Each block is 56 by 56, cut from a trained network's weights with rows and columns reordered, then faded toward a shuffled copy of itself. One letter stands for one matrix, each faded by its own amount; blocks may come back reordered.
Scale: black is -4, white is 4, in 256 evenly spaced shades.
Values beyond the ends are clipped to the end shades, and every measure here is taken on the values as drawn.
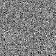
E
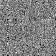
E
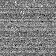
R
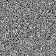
E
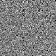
E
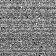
R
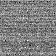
R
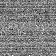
R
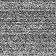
R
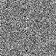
E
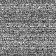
R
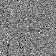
E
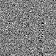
E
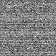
R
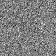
E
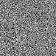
E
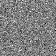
E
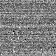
R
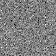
E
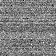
R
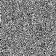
E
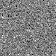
E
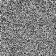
E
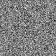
E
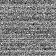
R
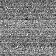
R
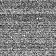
R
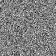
E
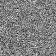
E
